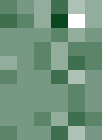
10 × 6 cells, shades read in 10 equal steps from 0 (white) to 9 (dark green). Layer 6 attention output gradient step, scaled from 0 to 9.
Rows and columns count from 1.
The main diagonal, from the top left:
6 6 5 4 7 5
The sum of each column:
54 51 51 58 45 51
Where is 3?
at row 1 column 5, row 6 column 5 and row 10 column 5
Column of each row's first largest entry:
4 4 4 3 5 4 5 5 5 4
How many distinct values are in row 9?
4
